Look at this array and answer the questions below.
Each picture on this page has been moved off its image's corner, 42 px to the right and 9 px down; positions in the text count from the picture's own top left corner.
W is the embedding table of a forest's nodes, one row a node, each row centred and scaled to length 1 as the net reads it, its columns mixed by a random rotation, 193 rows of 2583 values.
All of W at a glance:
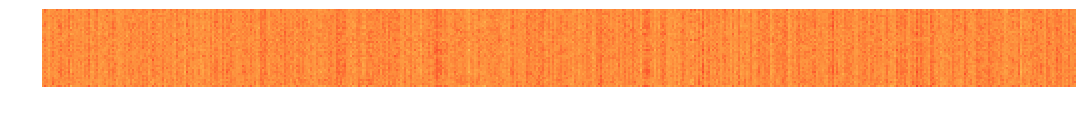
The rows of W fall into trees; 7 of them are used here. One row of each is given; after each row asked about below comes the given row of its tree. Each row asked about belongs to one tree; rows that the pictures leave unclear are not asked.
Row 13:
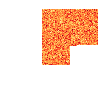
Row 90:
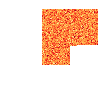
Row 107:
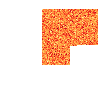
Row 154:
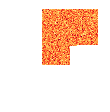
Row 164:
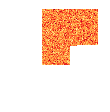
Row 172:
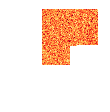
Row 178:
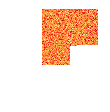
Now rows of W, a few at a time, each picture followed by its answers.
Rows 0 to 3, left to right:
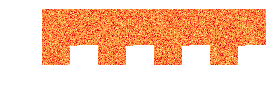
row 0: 154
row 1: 154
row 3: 172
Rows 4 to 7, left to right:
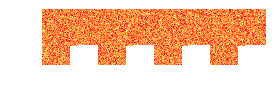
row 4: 172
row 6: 172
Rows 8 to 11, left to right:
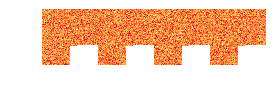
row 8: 164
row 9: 154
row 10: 164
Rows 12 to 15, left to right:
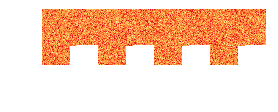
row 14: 178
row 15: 107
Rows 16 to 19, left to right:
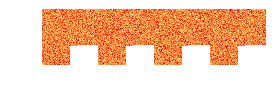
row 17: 107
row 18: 172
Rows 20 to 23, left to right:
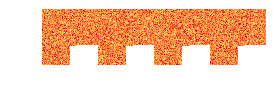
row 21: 107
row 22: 164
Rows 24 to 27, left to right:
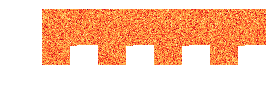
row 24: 178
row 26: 107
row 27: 172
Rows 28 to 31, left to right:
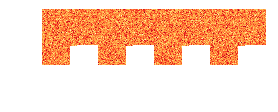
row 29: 178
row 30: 154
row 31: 154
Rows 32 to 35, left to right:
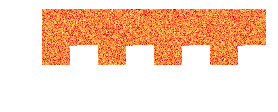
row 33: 107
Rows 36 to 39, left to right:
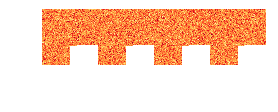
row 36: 154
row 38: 178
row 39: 172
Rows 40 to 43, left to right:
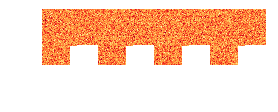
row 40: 178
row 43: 154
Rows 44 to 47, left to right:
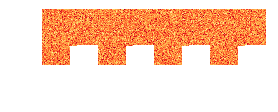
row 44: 154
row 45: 90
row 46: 154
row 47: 154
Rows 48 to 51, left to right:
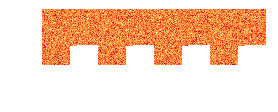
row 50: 164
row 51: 164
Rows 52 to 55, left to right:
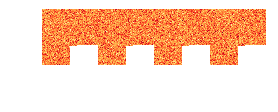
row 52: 154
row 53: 107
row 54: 178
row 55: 13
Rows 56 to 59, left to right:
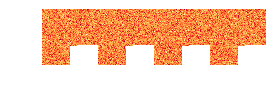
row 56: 178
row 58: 90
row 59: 178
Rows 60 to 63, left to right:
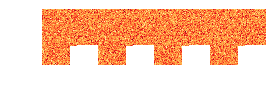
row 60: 90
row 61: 90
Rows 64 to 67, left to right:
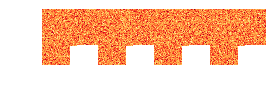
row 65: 178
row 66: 154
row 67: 154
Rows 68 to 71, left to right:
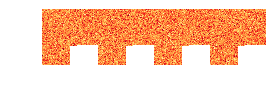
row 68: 13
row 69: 172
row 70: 178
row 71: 172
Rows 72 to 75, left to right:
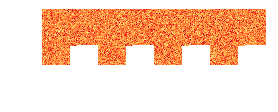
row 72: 90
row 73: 178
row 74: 154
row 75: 172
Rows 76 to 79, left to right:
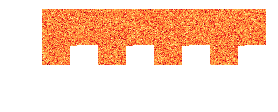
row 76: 172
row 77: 13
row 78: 107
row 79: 172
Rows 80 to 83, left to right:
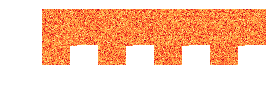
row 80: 178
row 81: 178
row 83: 154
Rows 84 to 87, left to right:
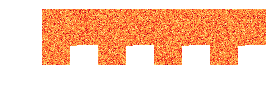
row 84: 178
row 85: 164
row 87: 154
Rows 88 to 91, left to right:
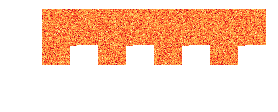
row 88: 90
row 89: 107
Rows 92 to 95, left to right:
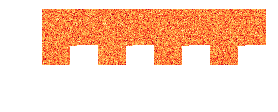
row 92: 154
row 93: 172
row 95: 154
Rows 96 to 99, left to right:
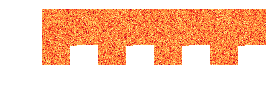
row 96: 107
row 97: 13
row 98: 178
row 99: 13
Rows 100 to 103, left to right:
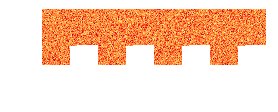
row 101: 154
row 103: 154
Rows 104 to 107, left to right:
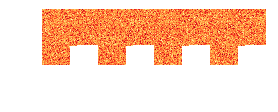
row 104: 154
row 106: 107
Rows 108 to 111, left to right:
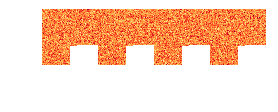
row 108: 178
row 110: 90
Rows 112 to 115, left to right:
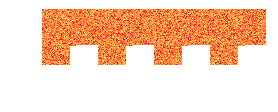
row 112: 178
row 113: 107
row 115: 178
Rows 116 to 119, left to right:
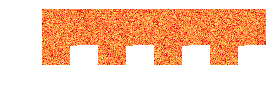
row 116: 178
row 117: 107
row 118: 172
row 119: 172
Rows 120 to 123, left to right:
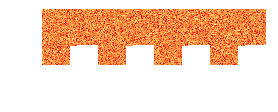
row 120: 90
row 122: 172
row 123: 164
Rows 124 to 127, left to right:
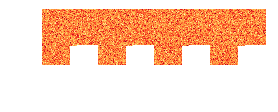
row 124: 154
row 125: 172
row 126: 90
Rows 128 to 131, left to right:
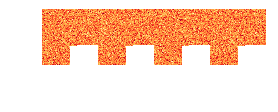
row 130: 172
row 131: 154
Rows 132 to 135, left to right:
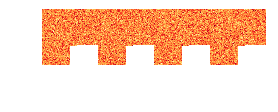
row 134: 178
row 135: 13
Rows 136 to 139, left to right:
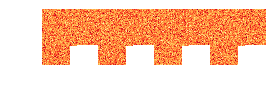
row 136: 154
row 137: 154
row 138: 107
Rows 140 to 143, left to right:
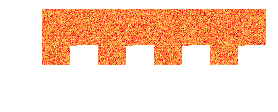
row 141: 154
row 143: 107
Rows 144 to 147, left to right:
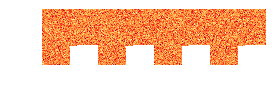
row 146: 178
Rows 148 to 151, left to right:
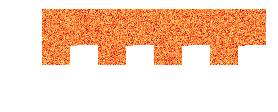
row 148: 178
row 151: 90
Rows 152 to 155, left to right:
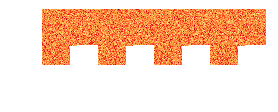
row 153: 154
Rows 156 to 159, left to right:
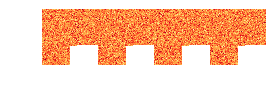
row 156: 154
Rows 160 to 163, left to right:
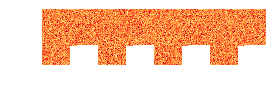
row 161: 107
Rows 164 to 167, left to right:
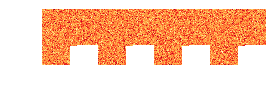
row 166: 154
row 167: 90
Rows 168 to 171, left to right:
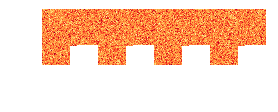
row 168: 13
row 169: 178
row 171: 178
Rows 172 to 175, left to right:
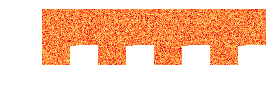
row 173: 154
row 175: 178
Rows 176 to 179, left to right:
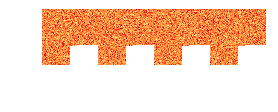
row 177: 107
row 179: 178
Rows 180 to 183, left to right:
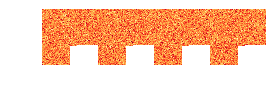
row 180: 178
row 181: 154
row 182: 178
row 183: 90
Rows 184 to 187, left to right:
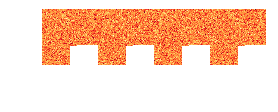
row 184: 178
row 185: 178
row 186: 172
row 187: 178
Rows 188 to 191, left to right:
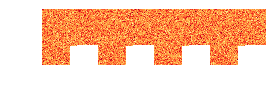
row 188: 178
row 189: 154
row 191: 154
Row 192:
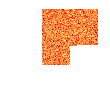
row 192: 154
